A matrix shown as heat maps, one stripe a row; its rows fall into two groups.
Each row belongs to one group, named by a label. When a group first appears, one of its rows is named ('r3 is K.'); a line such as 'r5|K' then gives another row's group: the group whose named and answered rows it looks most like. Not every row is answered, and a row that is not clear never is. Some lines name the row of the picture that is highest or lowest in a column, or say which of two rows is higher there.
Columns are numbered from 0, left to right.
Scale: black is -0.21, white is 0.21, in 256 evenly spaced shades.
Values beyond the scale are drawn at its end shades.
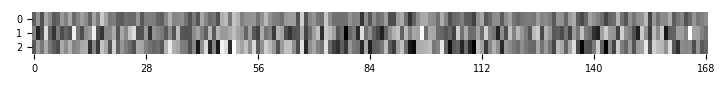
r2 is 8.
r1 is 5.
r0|8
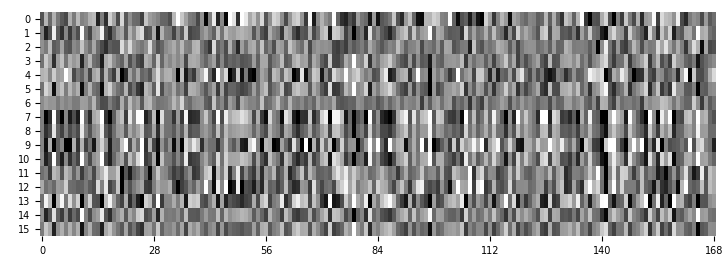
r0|8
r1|5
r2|8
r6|8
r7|5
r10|5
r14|5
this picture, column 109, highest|12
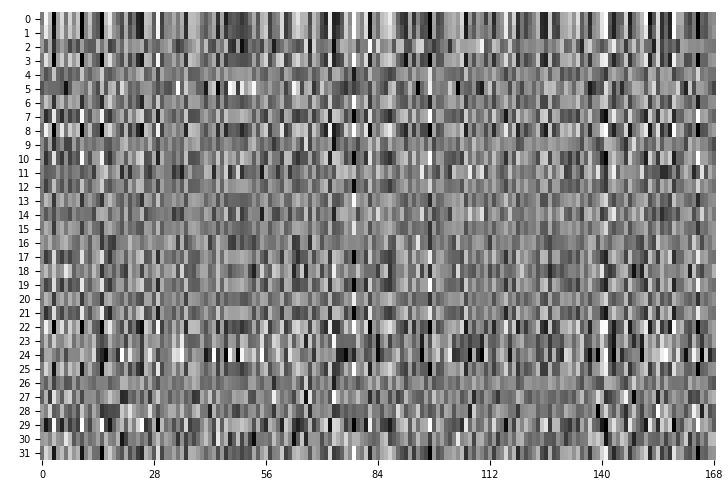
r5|8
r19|5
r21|5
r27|8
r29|5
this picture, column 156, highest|24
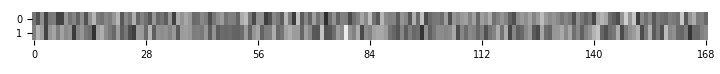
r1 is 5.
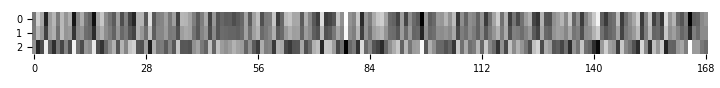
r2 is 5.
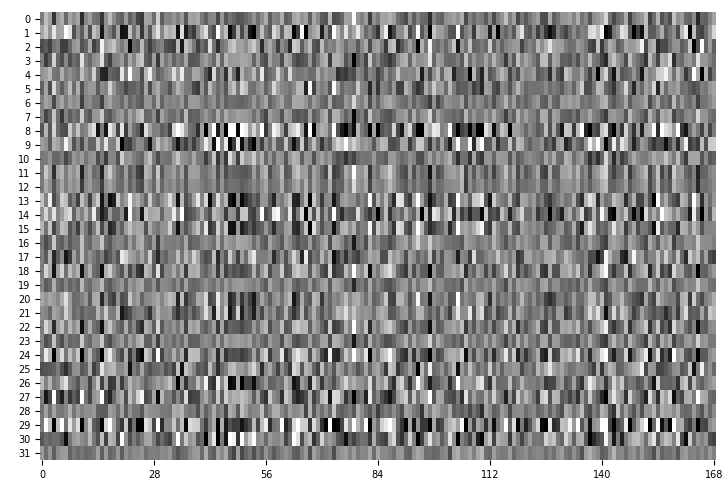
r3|5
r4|8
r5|8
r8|8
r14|8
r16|5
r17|8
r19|5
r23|5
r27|5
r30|8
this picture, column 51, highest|8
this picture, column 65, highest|1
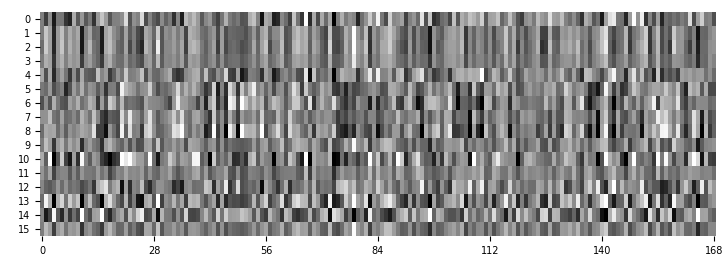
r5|8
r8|8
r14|5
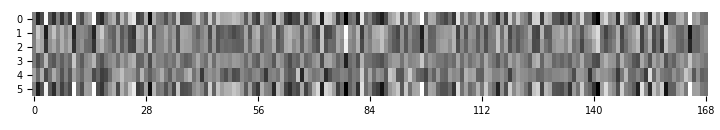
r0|5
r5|5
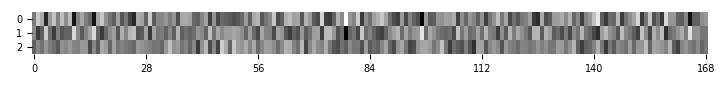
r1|5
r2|8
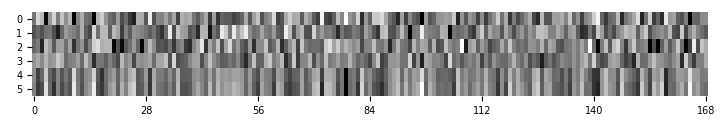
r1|8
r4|5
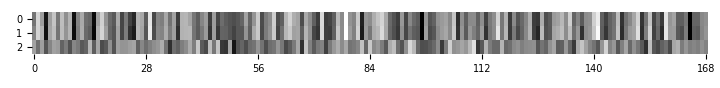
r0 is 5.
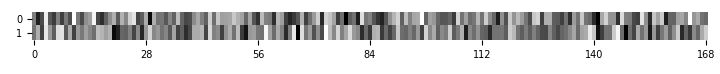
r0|5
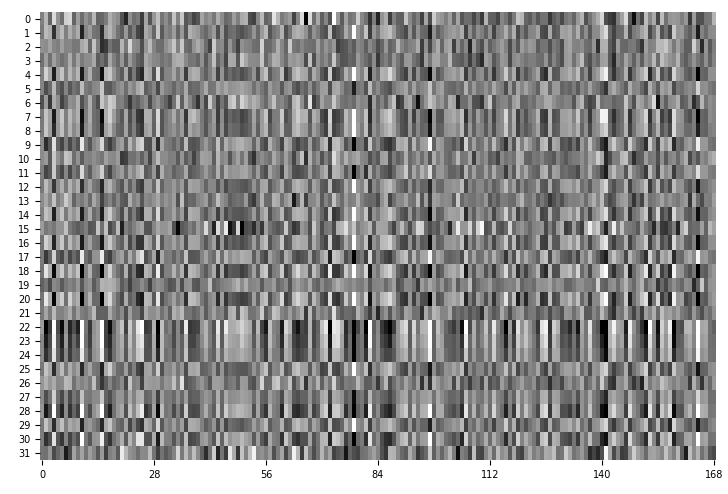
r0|8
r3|8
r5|5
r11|5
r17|5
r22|5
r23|5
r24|5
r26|8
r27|5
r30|5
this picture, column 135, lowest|15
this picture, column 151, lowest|22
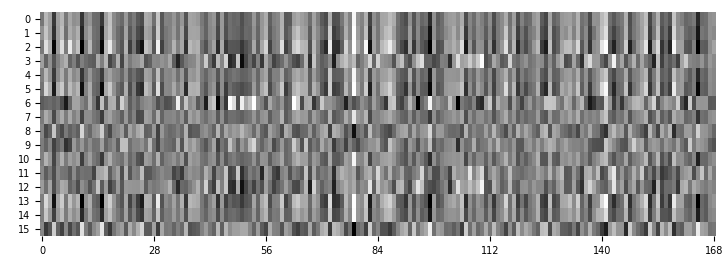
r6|8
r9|8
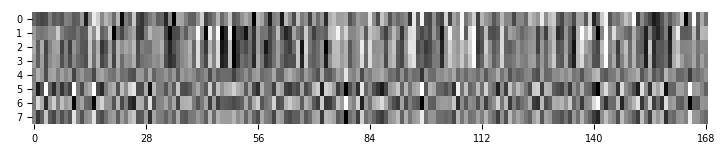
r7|5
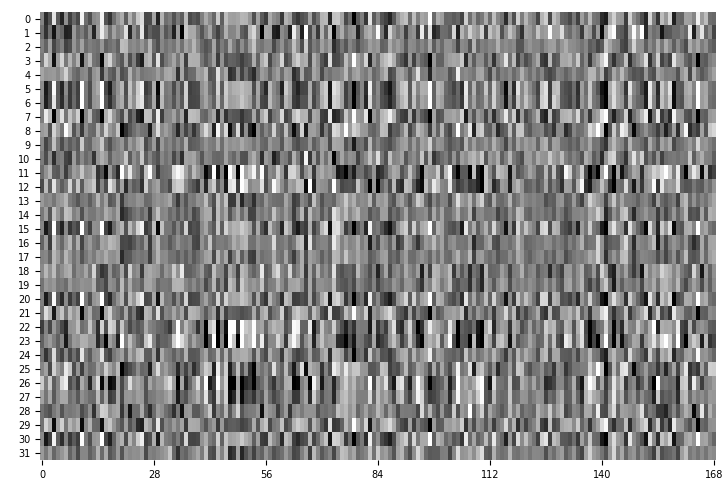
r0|5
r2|8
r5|5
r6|5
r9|5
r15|5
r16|8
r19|8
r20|5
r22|8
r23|8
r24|5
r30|5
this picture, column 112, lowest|26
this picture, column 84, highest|1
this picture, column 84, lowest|12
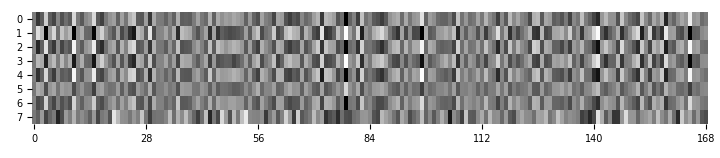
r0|5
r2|5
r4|5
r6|5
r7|8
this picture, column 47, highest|7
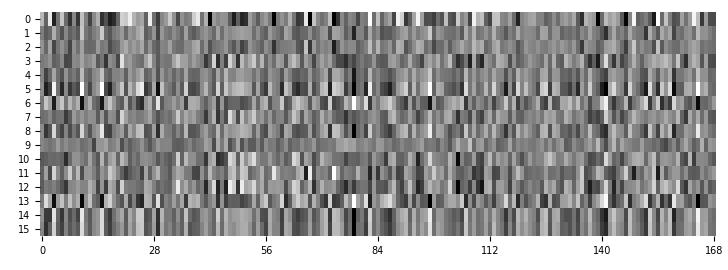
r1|5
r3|8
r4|5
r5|5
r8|5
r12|8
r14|5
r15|5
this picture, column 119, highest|5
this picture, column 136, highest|0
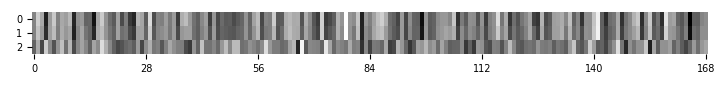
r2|8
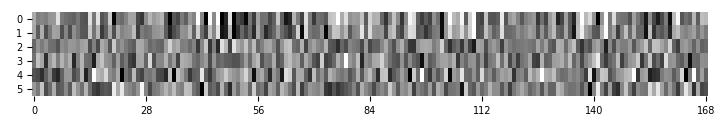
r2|8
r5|8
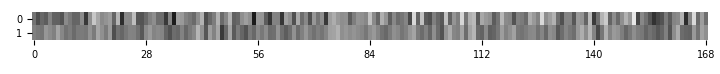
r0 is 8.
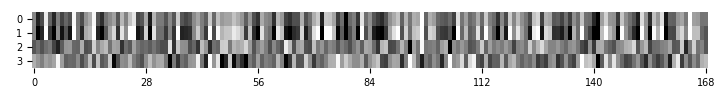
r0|5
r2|8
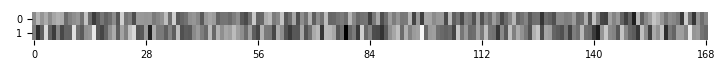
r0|8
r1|5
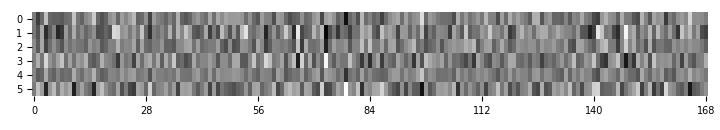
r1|8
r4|5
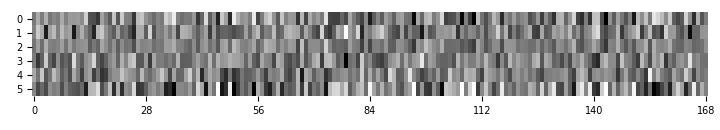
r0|8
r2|8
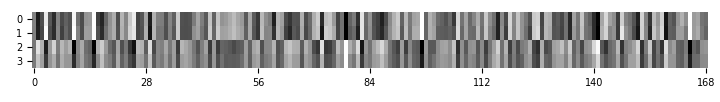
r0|5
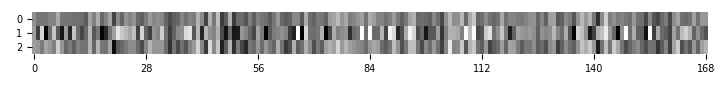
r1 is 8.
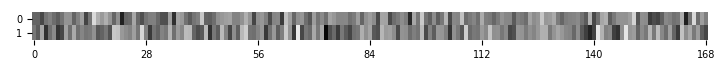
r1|8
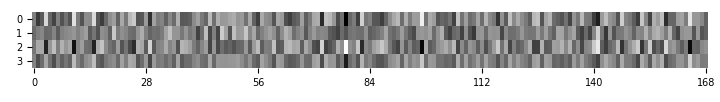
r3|5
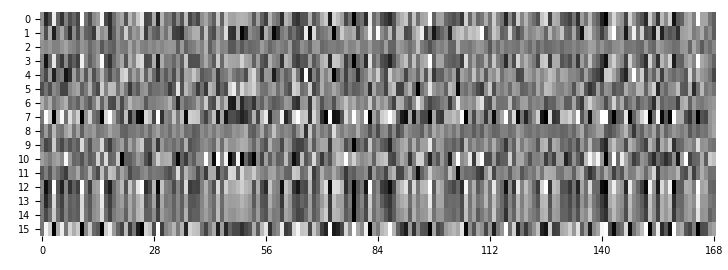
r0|5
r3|5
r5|8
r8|8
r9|5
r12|5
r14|5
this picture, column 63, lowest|10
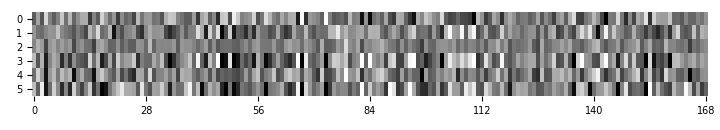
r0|8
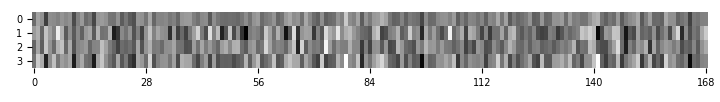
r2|8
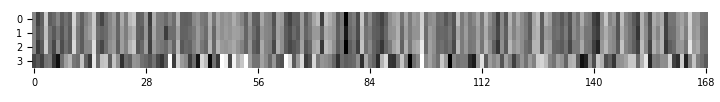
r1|5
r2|5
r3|8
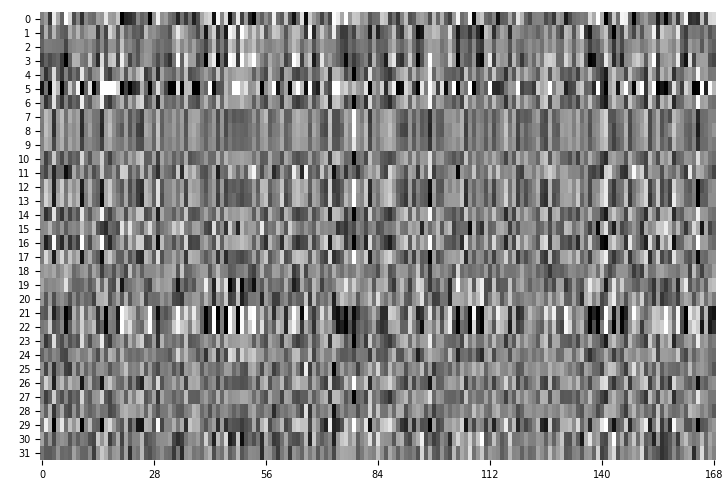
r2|8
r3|8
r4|5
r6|5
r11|8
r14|5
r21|8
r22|8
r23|5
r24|8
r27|5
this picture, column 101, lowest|5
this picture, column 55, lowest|5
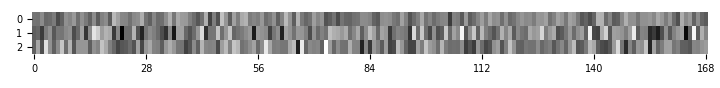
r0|8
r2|8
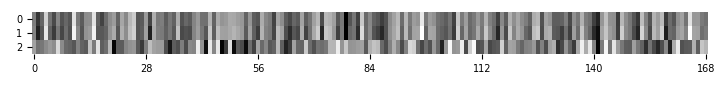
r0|5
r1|5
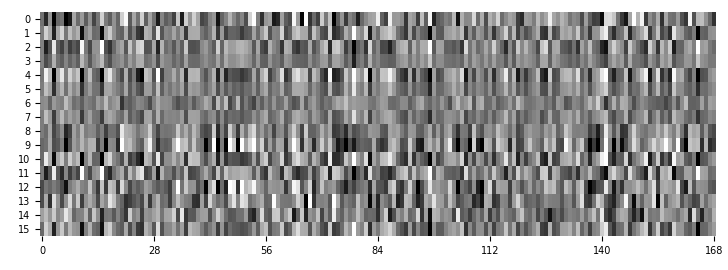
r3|5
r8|8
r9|8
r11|5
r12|8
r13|8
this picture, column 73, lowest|0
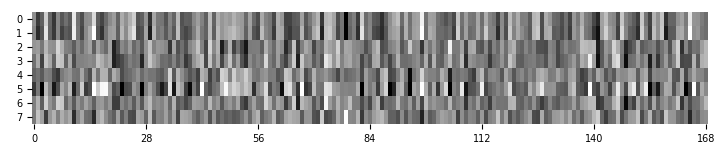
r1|5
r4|8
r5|8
